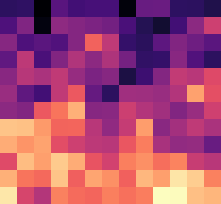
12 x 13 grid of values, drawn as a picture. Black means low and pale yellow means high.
Overall the values sit about 50% of the way up the scale. There is an overall slope up to the bottom. There are no regular stripes.
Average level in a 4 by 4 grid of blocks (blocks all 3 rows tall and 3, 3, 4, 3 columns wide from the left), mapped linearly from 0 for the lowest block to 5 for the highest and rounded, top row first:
0 1 0 1 | 1 2 1 2 | 4 3 3 2 | 4 5 5 5
